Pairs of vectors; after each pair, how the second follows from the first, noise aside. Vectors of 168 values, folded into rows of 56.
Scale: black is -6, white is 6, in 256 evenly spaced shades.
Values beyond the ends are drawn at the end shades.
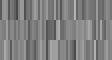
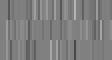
partly zeroed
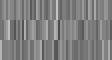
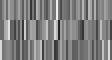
scaled up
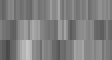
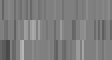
partly zeroed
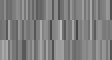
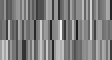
scaled up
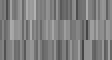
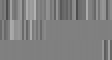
partly zeroed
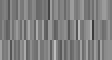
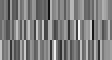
scaled up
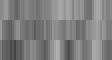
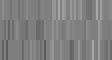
partly zeroed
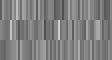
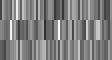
scaled up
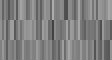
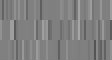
partly zeroed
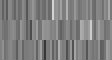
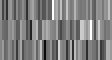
scaled up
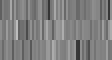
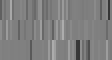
partly zeroed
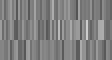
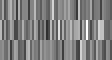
scaled up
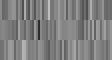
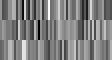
scaled up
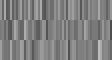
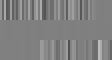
partly zeroed
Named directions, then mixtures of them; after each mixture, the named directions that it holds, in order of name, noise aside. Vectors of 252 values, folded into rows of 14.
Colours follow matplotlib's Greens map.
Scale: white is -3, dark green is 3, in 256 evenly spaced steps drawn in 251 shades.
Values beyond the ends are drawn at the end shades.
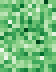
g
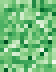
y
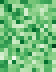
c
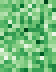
g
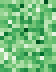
g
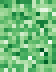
c, y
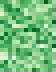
c, g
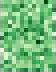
g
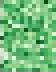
c, g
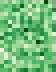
g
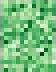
g, y
